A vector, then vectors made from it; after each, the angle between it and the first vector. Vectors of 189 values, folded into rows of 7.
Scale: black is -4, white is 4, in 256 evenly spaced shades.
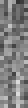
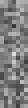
partly opposed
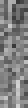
nearly parallel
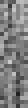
nearly opposite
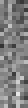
nearly parallel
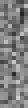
partly aligned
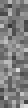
orthogonal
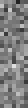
partly aligned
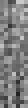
nearly opposite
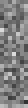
orthogonal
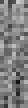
nearly opposite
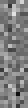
partly opposed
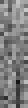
nearly opposite
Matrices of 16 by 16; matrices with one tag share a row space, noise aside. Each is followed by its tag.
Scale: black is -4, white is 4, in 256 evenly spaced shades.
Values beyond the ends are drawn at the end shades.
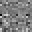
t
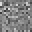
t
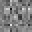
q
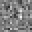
q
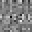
q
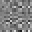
q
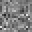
t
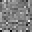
t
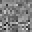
t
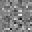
q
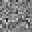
t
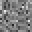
t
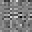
q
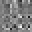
q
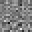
q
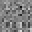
q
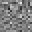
q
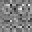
q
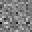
t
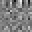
q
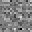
q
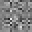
q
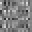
t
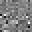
t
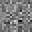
q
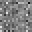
t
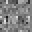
t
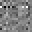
t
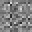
q
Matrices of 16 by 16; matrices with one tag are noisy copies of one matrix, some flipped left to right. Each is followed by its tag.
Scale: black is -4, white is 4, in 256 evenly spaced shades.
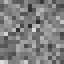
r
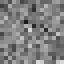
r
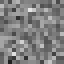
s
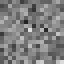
r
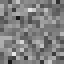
s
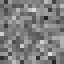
s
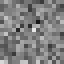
r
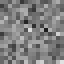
r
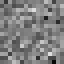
s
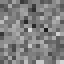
r
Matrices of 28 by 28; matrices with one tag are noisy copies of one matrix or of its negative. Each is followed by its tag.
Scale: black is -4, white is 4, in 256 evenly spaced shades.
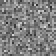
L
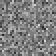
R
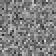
R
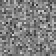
L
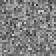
L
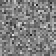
L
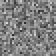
L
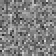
R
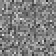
R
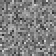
R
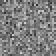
L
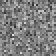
L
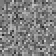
R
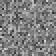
R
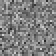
R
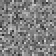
R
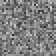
L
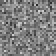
L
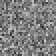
R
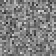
L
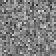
L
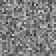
L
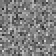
R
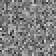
R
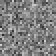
R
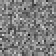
R
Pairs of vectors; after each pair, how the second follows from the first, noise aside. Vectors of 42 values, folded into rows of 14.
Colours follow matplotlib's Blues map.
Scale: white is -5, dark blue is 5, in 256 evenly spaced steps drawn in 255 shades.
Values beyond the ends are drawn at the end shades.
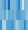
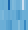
partly zeroed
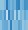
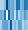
scaled up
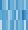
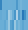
partly zeroed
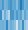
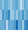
negated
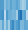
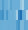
partly zeroed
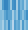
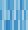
wrapped around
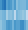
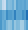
negated
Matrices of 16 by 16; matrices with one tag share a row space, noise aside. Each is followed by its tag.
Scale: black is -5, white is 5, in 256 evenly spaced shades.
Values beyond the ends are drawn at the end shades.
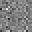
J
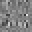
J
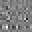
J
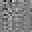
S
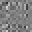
J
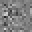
S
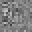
S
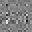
J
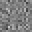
J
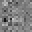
S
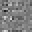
S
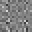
J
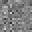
S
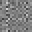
J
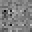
S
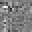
S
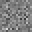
J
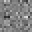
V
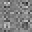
V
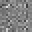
J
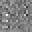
J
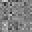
S
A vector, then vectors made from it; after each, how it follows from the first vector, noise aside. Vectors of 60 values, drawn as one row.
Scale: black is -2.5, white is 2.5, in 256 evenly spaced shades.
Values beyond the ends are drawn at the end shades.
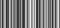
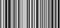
sign-scrambled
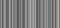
shrunk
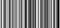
negated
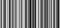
negated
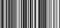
sign-scrambled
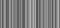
shrunk
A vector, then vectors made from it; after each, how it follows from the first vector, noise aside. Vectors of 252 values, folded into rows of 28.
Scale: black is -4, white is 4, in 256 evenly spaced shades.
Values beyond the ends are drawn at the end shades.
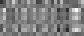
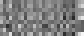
wrapped around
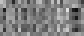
negated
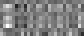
reversed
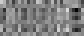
negated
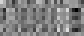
negated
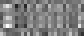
reversed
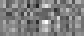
wrapped around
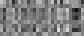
negated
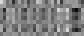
negated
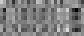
negated
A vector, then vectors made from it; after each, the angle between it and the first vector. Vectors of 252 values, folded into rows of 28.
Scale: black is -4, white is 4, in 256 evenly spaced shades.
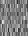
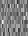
nearly parallel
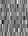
nearly opposite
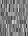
orthogonal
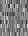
partly aligned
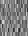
nearly parallel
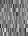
orthogonal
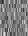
partly opposed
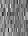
partly aligned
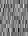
partly aligned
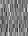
partly opposed
